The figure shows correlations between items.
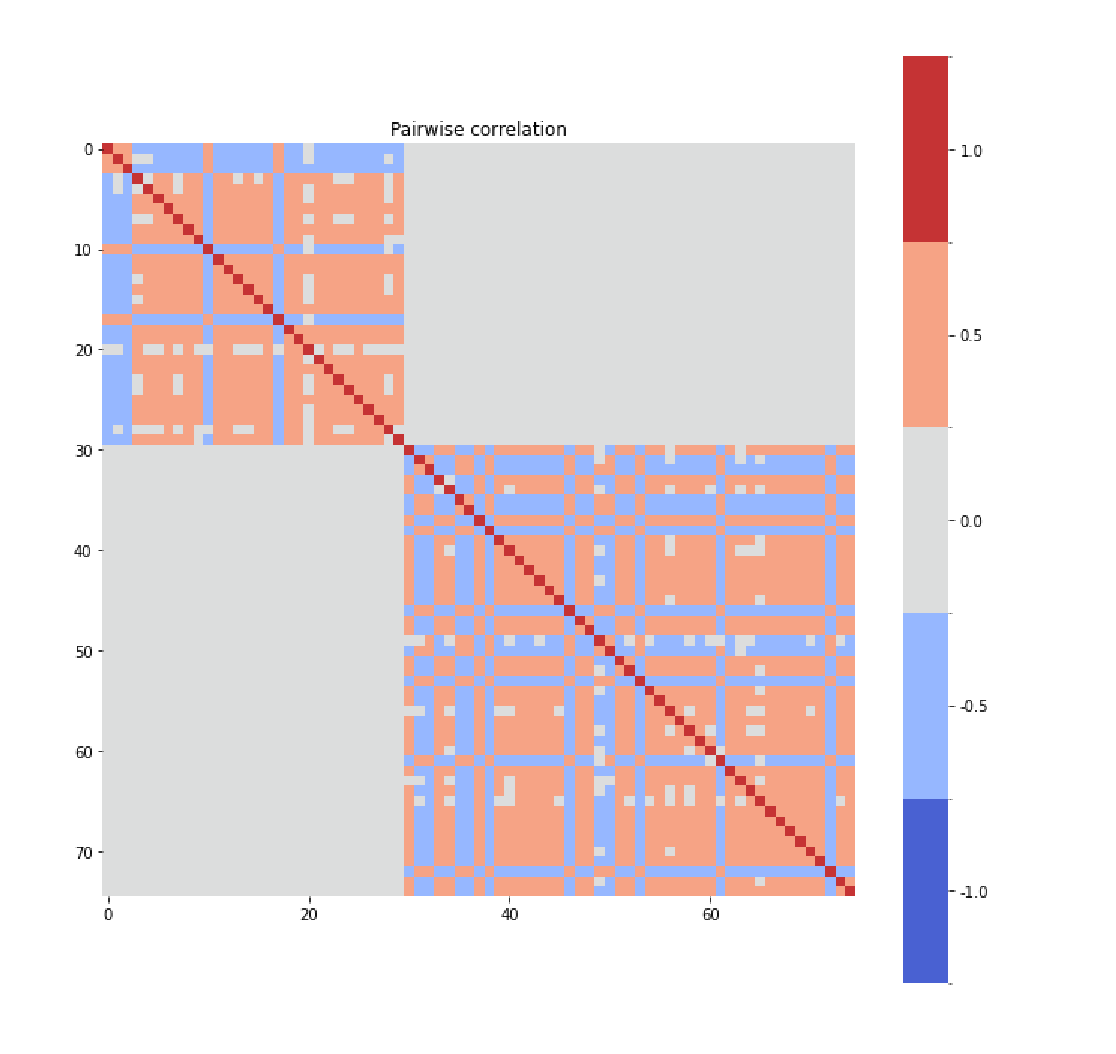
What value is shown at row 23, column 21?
0.5
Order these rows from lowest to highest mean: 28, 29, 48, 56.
28, 56, 29, 48
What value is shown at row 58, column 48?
0.5
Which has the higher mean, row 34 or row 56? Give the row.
34
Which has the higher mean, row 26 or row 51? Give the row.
51
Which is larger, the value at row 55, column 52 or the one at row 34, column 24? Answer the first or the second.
the first
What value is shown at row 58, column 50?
-0.5
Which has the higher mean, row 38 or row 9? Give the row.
9
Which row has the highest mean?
43
